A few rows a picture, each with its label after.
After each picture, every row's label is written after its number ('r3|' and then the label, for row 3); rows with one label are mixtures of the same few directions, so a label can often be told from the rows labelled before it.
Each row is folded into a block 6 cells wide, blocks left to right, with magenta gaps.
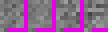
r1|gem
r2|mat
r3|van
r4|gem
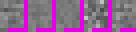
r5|gem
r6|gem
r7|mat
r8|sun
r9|gem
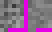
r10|gem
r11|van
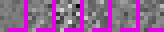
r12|sun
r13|gem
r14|gem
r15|sun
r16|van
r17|gem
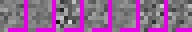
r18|gem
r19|van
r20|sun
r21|van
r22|van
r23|gem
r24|gem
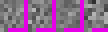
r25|sun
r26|sun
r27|van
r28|van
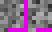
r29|gem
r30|van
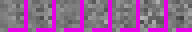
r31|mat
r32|mat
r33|mat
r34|van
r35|gem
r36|sun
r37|mat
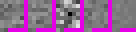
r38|mat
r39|gem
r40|van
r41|van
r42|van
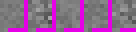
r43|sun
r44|mat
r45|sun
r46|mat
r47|mat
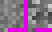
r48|gem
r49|van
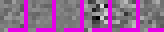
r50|van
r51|gem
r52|mat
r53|mat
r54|van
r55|sun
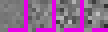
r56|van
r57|sun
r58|sun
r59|van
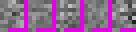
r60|van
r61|gem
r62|gem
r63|sun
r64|mat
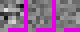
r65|gem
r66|sun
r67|van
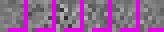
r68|van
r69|mat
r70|sun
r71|sun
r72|sun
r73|sun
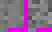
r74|van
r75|van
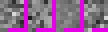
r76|van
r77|sun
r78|van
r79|mat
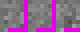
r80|van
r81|gem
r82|mat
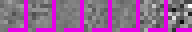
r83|van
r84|gem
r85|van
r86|sun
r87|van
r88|gem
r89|gem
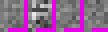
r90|gem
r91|gem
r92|mat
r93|van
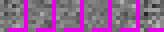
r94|gem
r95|van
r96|van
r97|sun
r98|van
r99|gem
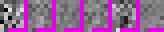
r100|sun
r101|mat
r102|sun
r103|gem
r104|mat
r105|mat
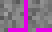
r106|sun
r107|van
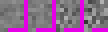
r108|mat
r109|gem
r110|sun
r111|sun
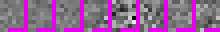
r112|sun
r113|van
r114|sun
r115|mat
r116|mat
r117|sun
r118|van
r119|mat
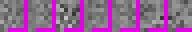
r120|sun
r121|mat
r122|sun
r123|gem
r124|mat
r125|mat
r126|sun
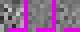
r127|sun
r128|gem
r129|sun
